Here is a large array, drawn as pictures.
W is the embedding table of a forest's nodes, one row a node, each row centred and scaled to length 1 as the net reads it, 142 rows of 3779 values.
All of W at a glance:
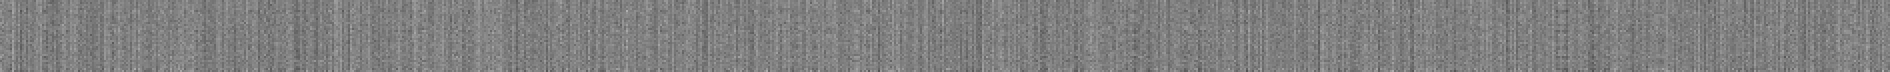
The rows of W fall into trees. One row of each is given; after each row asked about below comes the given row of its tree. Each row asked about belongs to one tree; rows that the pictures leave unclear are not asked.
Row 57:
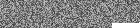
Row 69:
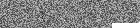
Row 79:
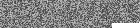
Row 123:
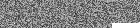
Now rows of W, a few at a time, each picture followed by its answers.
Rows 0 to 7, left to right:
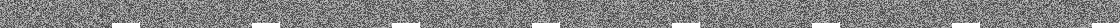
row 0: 79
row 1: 69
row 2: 69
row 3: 57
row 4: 69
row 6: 69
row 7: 69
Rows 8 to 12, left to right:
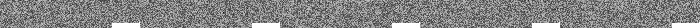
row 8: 57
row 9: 69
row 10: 79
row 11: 57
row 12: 69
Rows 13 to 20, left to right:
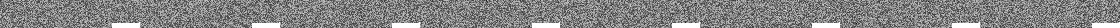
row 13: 69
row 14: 79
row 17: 69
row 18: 57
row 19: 69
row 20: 57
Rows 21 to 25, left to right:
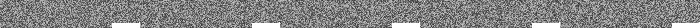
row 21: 57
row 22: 57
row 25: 57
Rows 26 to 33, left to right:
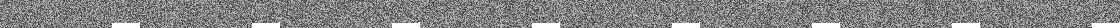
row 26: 57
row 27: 69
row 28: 123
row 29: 69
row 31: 79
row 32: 69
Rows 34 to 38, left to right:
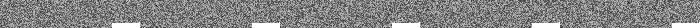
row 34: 69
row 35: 57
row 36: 123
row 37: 57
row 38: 69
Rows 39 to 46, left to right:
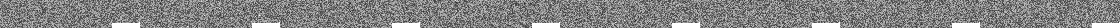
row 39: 69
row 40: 123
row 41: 69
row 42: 79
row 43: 69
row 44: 69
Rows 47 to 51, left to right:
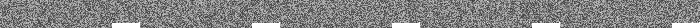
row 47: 69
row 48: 79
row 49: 57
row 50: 79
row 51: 57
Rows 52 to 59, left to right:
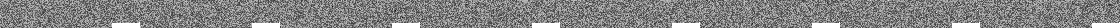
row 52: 69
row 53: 57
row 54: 123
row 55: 123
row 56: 123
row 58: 123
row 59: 79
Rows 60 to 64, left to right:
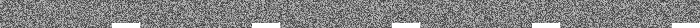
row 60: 57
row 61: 57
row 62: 57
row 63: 57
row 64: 57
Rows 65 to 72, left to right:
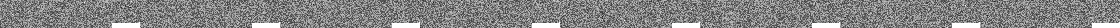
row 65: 123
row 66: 57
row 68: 69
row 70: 69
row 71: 57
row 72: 57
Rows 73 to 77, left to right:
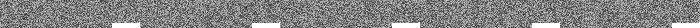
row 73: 57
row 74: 79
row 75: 69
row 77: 69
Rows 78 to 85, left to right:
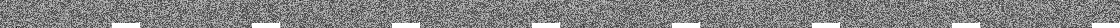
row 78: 123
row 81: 123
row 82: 57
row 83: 57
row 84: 123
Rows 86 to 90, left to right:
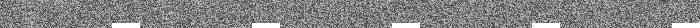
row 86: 69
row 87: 69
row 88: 123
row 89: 123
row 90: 57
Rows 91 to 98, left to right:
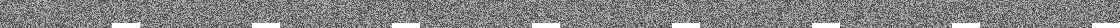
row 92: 57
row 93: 57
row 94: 123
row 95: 57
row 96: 57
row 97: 123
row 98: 57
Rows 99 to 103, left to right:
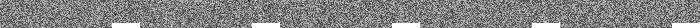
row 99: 57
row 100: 69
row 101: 69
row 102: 57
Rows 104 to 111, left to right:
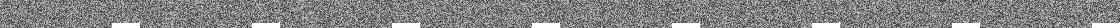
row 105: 69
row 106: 69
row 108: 69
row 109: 69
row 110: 57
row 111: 123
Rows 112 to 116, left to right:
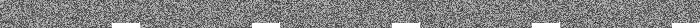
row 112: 57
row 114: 57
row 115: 57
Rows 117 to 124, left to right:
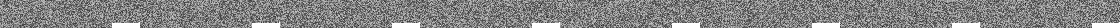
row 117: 57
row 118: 69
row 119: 57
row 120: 123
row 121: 79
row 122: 69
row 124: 57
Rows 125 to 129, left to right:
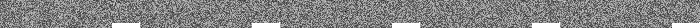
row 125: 69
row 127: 57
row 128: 57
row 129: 79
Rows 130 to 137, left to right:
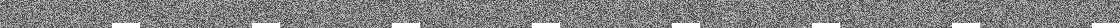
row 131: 123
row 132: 57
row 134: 79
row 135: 69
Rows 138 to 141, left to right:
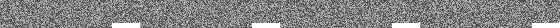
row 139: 57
